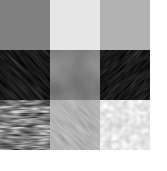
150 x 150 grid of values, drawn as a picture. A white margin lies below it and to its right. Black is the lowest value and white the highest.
It is made of 3 by 3 panels. Panel 1,1: middling, flat. Panel 1,2: very high, flat. Panel 1,3: high, flat. Panel 2,1: very low, slanting down to the right, faint in contrast. Panel 2,2: middling, smooth, faint in contrast. Panel 2,3: very low, slanting up to the right, faint in contrast. Panel 3,1: middling, streaked across, strong in contrast. Panel 3,2: high, slanting down to the right, faint in contrast. Panel 3,3: very high, blotchy, faint in contrast.
